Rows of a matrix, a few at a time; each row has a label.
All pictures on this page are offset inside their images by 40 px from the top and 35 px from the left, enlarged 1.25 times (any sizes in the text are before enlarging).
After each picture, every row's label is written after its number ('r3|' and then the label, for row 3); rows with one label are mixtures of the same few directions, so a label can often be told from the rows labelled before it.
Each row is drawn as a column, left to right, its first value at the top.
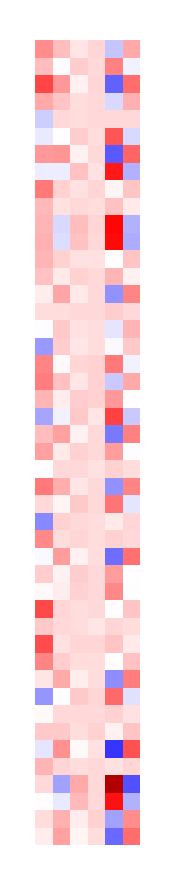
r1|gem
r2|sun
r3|sun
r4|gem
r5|sun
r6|sun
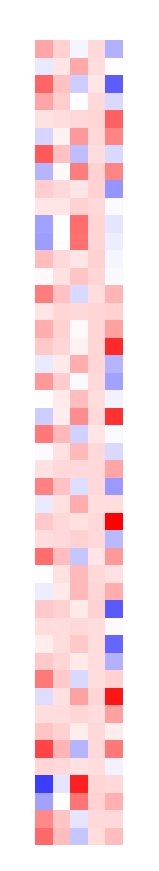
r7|sun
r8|sun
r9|sun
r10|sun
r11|gem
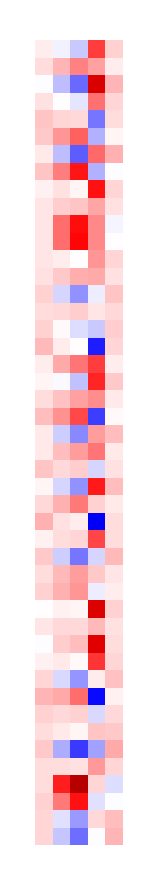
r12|gem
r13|sun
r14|sun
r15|gem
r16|sun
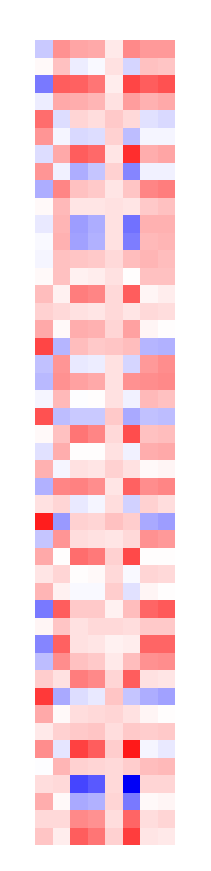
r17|gem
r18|gem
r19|sun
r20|sun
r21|gem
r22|sun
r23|gem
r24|gem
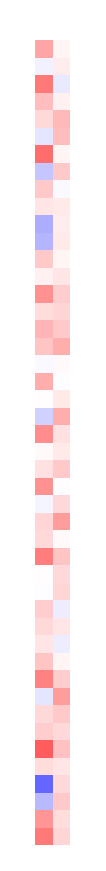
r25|sun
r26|gem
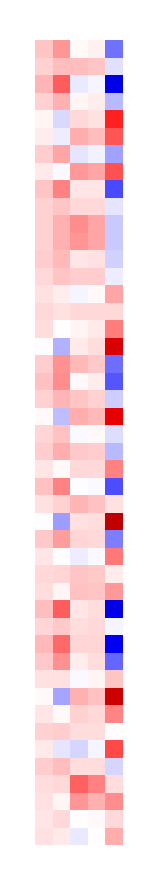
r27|gem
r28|gem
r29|sun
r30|sun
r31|gem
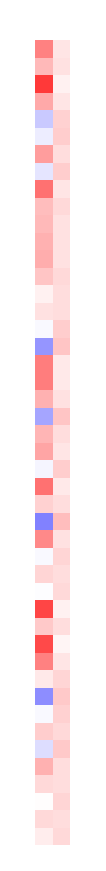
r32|gem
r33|gem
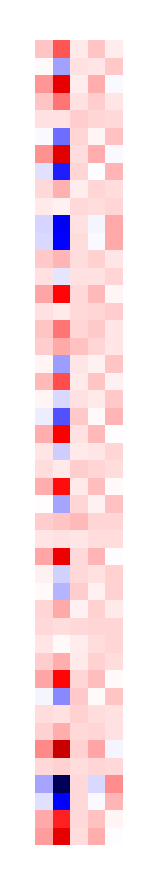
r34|sun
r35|sun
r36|gem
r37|sun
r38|sun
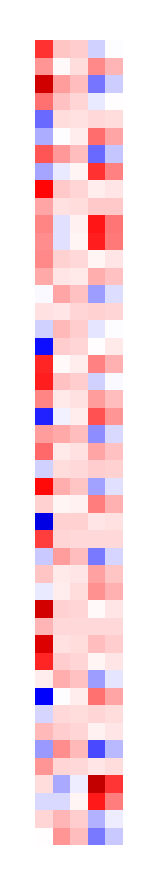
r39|gem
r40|sun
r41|sun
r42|sun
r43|sun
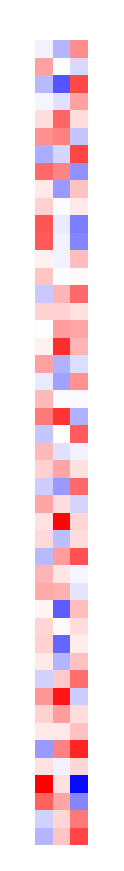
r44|sun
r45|gem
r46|sun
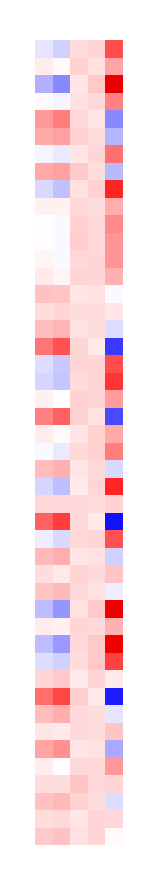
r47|gem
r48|gem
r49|sun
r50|gem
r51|gem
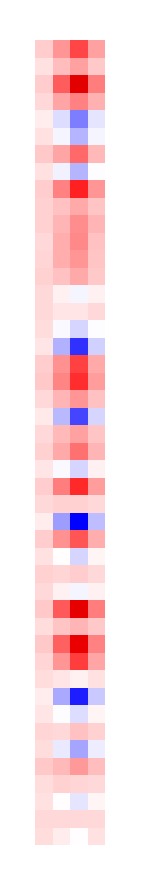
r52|gem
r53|gem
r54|gem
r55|gem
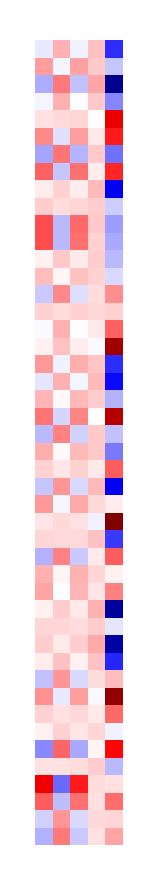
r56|sun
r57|sun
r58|sun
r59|gem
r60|gem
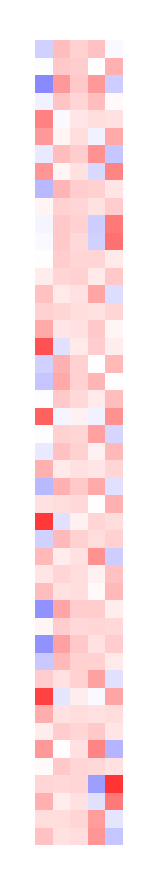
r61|gem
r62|gem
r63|gem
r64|sun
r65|sun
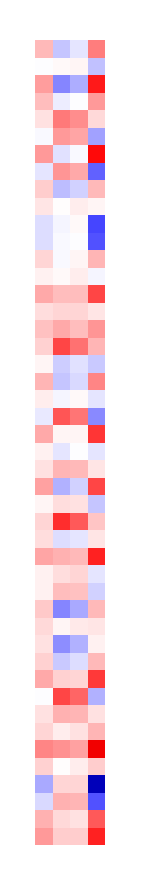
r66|sun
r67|gem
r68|gem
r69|sun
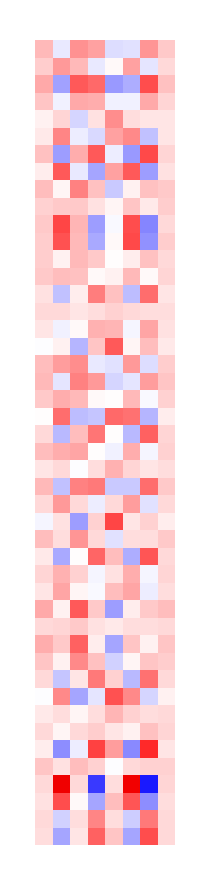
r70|gem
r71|sun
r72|gem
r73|sun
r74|gem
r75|sun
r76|sun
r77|gem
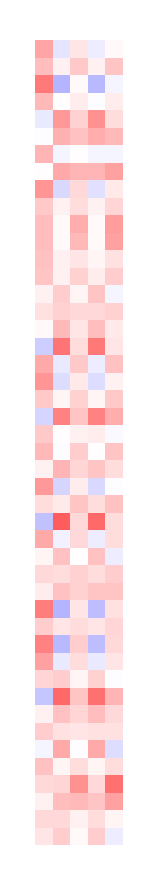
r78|gem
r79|gem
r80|sun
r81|gem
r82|sun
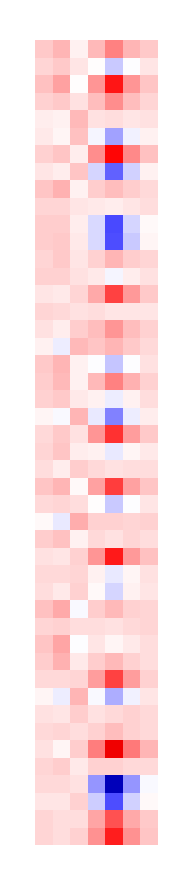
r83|gem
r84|gem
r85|gem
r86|sun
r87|sun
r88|sun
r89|sun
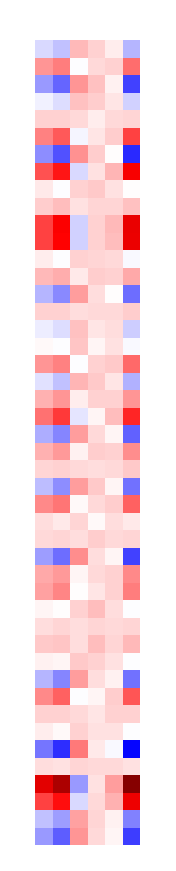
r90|sun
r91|sun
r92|sun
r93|gem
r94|sun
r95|sun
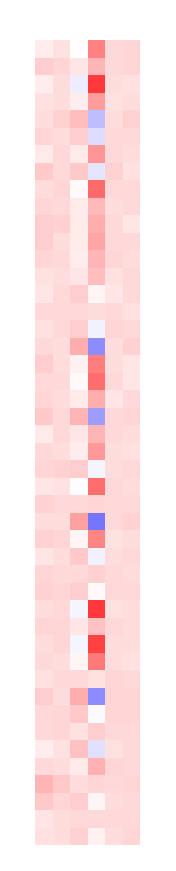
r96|sun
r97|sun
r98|gem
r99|gem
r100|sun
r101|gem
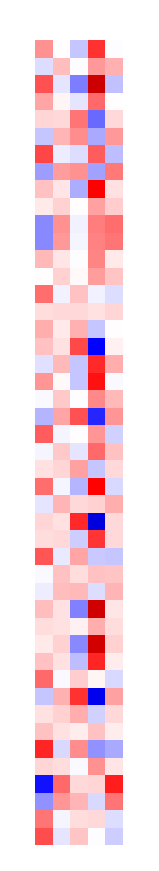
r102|sun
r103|sun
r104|gem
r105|gem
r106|sun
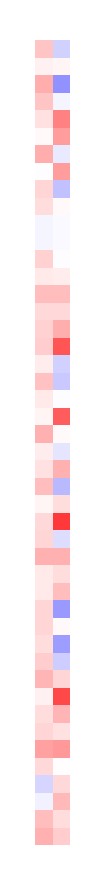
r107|sun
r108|gem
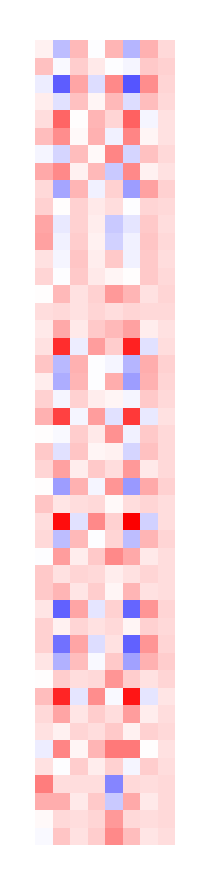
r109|sun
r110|gem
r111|gem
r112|gem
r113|sun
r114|gem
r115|gem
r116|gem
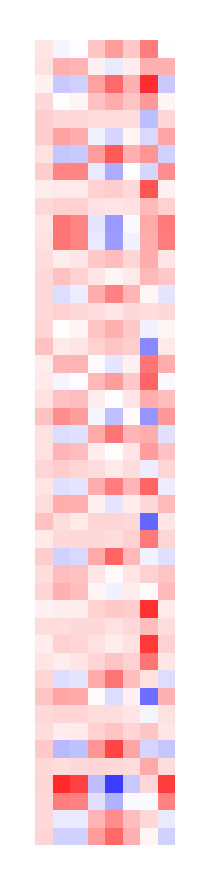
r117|gem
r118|sun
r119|sun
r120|sun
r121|sun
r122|sun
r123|gem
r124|sun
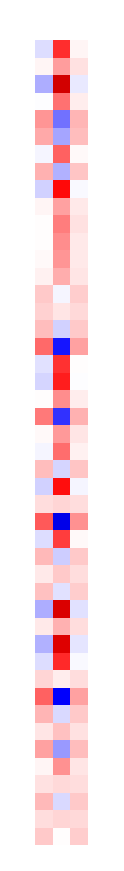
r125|gem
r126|gem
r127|gem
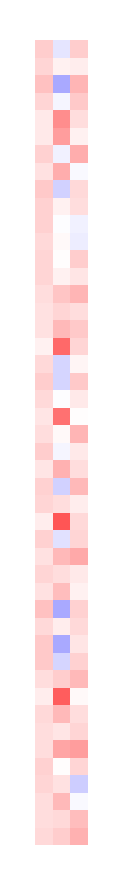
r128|gem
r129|gem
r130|sun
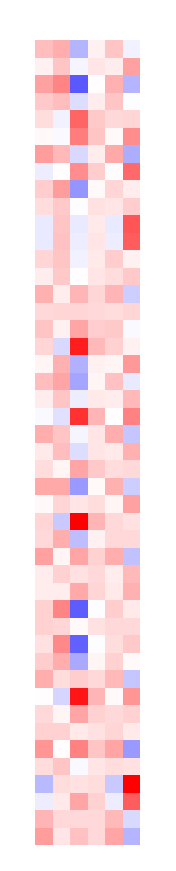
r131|sun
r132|gem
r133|gem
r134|gem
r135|sun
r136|sun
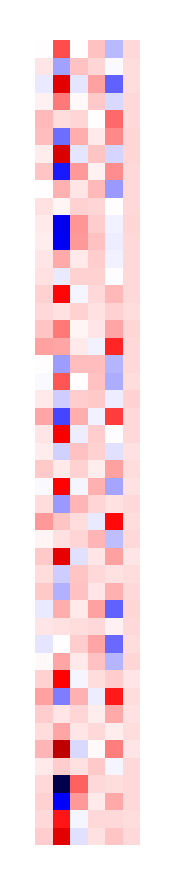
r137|gem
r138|sun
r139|sun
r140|gem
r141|gem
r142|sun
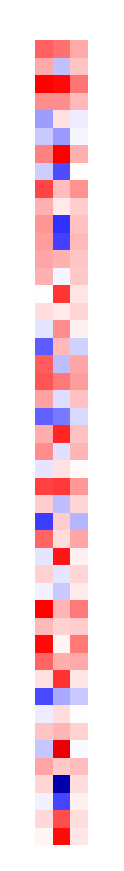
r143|gem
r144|sun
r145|gem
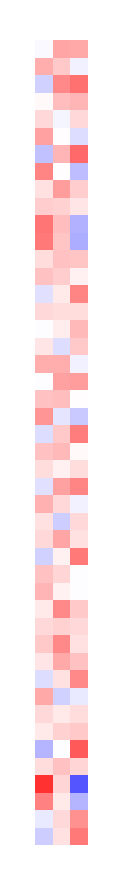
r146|sun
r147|gem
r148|sun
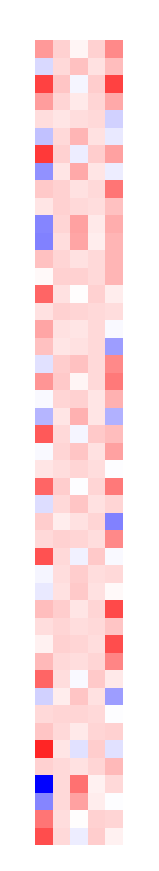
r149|sun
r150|gem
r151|sun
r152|sun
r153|gem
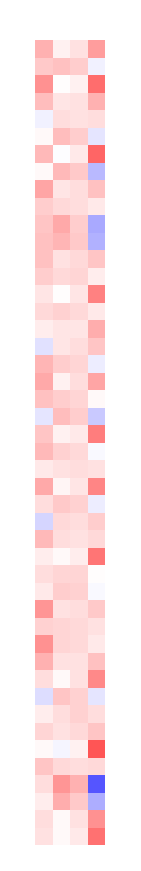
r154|gem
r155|sun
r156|sun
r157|sun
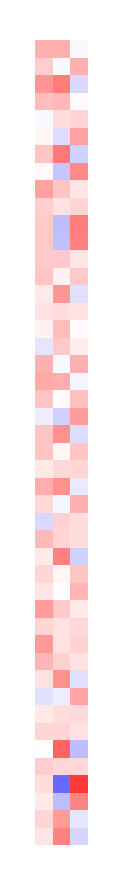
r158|gem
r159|sun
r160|sun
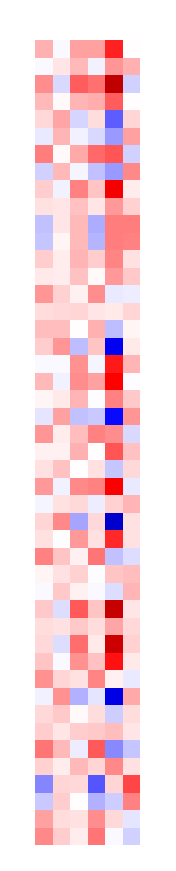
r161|sun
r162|gem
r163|gem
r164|sun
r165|gem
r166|sun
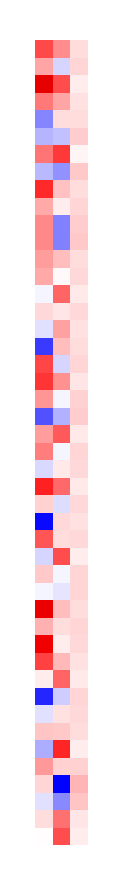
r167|gem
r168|sun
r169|sun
